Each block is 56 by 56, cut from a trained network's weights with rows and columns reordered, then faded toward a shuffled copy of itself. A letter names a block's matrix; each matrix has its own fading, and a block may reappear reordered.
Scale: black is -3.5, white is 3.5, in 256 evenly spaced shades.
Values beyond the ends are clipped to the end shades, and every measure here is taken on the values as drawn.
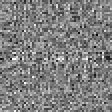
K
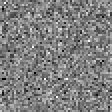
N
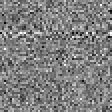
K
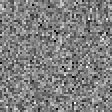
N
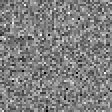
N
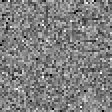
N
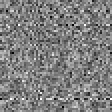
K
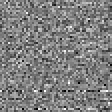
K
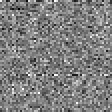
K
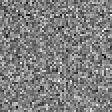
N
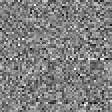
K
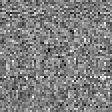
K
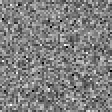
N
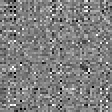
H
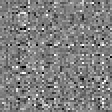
H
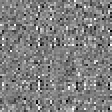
H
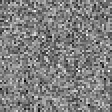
N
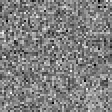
N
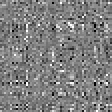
H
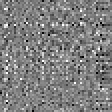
H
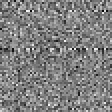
K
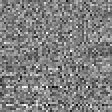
K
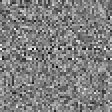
K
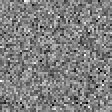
N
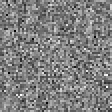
N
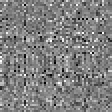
H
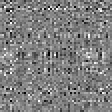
H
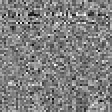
K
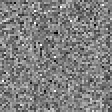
N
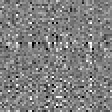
H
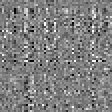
H
